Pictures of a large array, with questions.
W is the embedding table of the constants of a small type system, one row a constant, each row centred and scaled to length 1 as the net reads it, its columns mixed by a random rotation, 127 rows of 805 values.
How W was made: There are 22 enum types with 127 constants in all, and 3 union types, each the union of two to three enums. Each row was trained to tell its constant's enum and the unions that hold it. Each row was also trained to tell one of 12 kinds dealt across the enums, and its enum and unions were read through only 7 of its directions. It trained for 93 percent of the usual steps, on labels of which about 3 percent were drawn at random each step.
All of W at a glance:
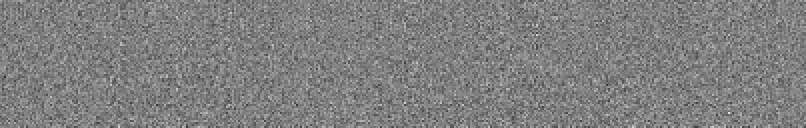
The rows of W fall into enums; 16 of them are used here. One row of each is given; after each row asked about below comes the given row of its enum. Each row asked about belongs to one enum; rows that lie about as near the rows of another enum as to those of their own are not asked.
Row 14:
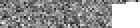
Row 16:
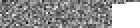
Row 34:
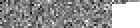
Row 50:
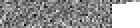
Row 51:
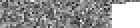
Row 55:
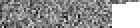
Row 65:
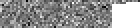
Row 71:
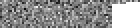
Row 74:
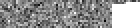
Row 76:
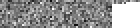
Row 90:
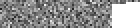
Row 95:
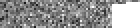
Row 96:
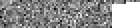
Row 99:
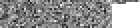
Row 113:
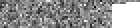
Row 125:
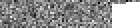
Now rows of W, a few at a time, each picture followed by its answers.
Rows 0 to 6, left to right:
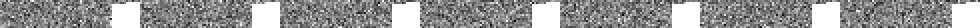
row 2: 16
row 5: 50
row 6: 90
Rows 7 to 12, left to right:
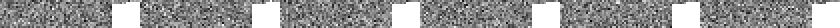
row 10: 65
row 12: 50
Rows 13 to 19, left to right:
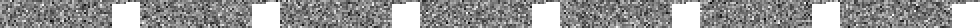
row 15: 51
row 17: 65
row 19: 34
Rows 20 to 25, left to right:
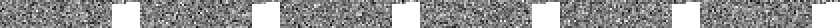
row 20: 96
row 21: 76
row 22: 14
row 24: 55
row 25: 71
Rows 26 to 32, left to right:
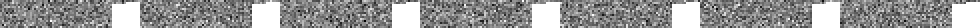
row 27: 50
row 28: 76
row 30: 51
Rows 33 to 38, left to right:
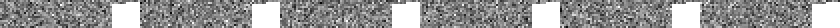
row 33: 99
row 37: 55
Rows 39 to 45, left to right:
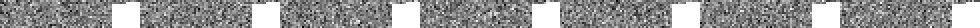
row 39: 113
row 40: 14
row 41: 65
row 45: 76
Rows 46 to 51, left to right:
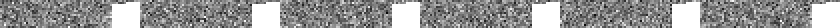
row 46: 16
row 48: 65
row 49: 76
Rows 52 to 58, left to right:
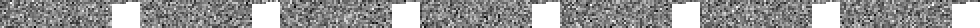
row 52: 55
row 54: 96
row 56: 16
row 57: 55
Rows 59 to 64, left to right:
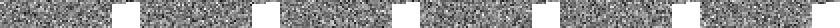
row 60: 50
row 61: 71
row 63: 95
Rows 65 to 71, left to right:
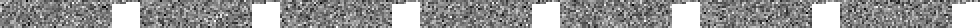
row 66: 96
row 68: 50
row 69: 90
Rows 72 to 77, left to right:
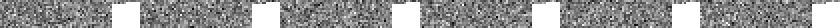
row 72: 99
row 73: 90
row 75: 76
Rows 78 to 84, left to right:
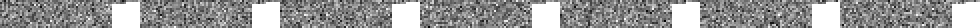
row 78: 34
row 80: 14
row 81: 34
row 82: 96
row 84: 99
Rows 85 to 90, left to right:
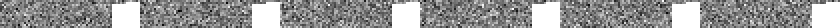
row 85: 14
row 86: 113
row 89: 16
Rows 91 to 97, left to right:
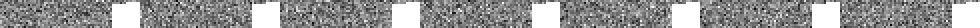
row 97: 55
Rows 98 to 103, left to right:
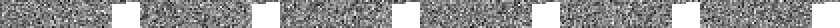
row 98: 71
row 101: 16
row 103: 90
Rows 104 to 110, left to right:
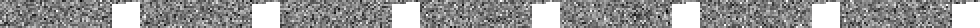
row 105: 50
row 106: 14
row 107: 55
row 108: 51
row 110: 14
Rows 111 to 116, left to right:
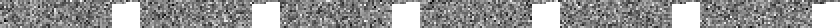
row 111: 51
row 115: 51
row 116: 16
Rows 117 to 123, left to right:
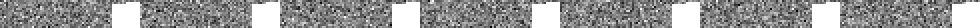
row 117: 51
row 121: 113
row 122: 74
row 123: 76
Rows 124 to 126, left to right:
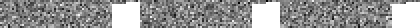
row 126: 71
